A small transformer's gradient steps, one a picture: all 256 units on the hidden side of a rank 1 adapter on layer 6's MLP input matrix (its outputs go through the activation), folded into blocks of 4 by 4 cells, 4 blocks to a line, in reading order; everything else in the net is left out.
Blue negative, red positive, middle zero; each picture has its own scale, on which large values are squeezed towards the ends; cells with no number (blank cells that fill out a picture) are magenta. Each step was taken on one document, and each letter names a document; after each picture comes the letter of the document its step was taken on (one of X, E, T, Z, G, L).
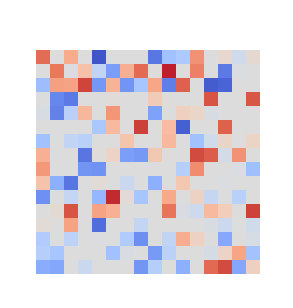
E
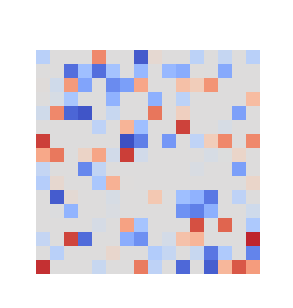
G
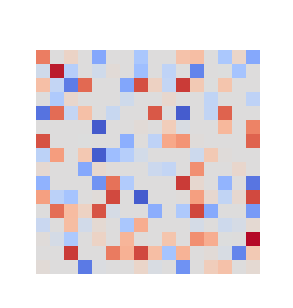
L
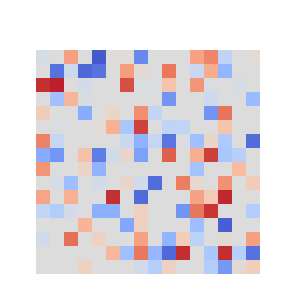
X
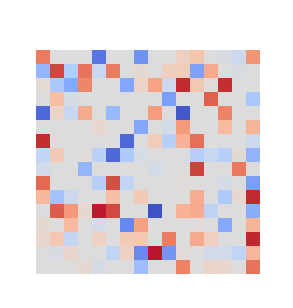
L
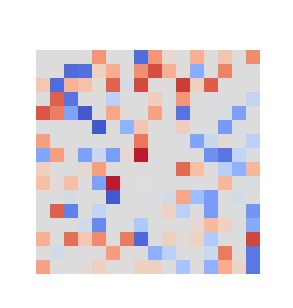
G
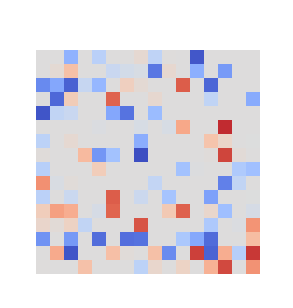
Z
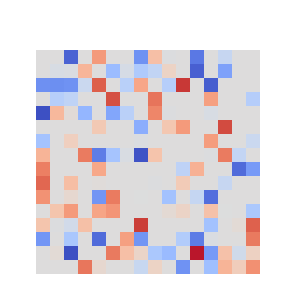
Z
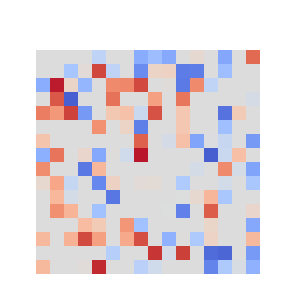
G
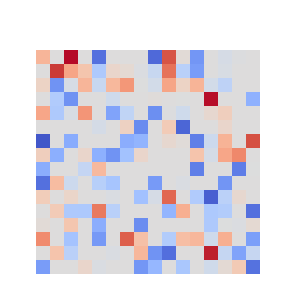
E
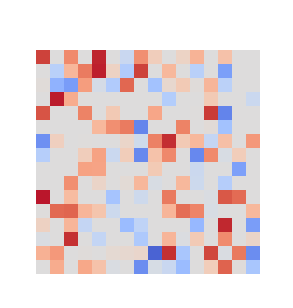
X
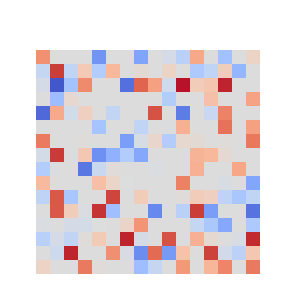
L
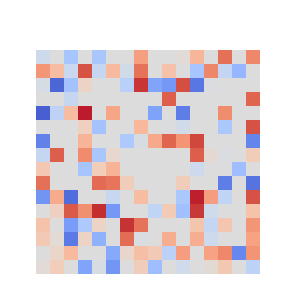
L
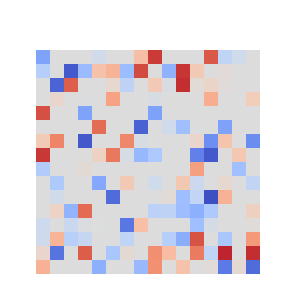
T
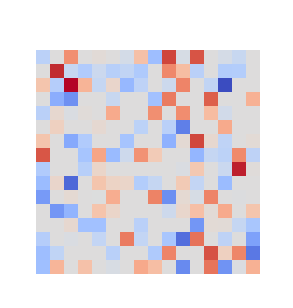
E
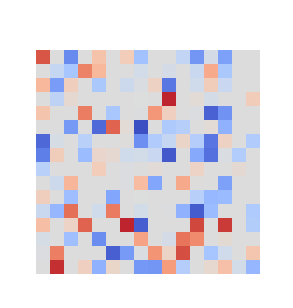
X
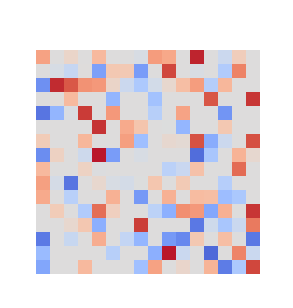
E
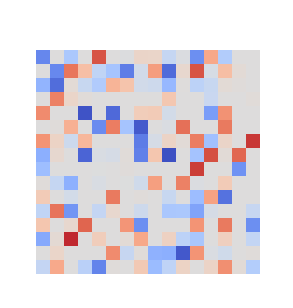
X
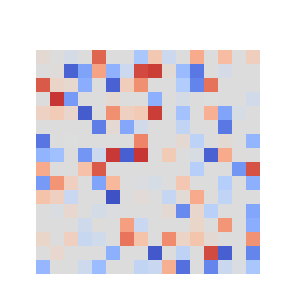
G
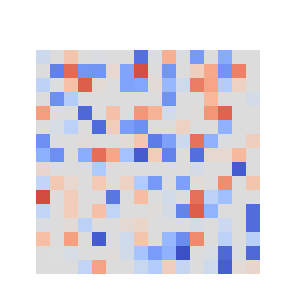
X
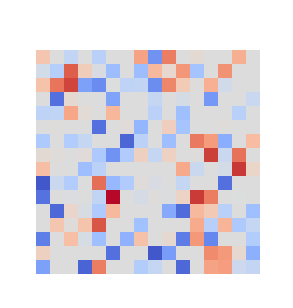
E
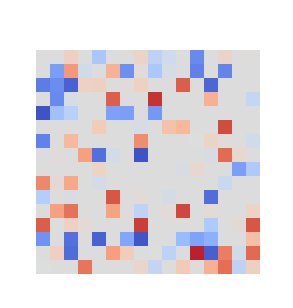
Z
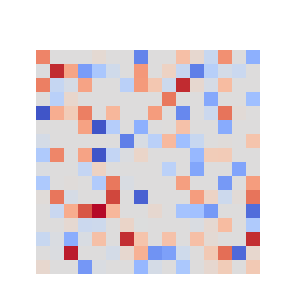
L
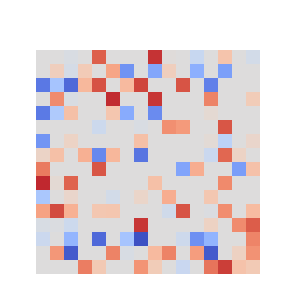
Z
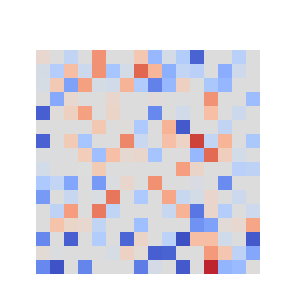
E
